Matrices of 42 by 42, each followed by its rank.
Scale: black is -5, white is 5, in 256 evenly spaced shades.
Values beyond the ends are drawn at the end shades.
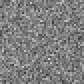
full rank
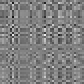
two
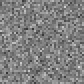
full rank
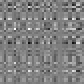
two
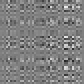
two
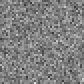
full rank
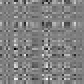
two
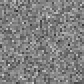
full rank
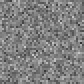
full rank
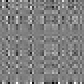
two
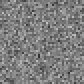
full rank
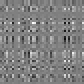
two
